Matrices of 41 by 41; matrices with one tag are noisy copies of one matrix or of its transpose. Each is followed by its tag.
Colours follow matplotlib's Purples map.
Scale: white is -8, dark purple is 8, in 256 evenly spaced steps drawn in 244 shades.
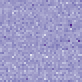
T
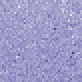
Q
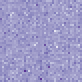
T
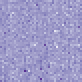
T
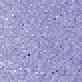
Q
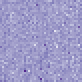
T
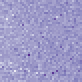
Q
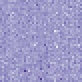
T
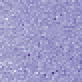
Q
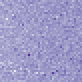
Q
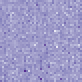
T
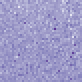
Q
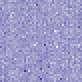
T
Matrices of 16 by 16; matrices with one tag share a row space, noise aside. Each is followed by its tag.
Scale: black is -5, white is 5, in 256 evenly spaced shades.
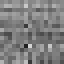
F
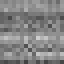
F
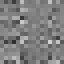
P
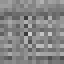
F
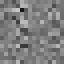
P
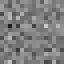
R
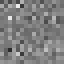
R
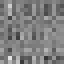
R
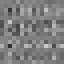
R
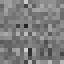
F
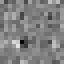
P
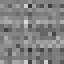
F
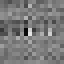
F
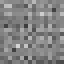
F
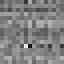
F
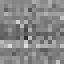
F
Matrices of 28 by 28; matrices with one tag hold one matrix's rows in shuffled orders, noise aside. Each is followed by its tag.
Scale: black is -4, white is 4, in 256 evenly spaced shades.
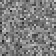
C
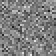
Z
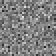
Z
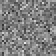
Z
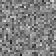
C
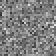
C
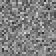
Z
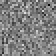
Z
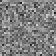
C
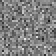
Z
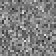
Z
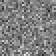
Z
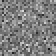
Z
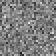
C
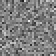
C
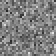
C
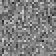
Z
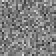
Z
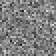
C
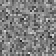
C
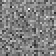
C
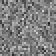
Z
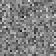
C
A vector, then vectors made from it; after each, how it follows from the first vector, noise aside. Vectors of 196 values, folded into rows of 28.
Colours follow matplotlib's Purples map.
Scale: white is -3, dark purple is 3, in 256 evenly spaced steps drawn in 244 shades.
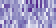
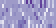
partly zeroed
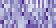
negated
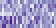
wrapped around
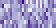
negated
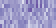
shrunk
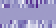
partly zeroed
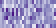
wrapped around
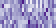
negated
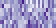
negated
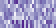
wrapped around
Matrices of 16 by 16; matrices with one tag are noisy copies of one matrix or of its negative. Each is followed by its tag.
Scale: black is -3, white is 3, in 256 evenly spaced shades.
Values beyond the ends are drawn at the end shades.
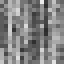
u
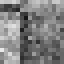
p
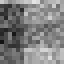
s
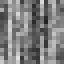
u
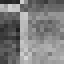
p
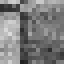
p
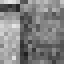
p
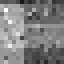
s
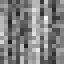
u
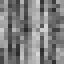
u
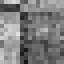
p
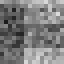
s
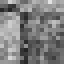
p
